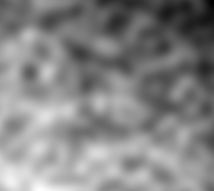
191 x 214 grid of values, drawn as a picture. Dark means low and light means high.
Ninth with the highest average: bottom left. Stripes: none. Odd rows or columns: none. Histogram: bell-shaped. Mirror symmetry: none. Lone odd cells: none. Grain: smooth. Ninth with the lowest average: top right. Slope: up to the bottom left.
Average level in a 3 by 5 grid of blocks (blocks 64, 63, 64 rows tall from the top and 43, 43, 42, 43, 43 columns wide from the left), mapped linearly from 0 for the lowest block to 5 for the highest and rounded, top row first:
3 2 1 1 0 / 4 4 3 2 2 / 5 4 4 4 3
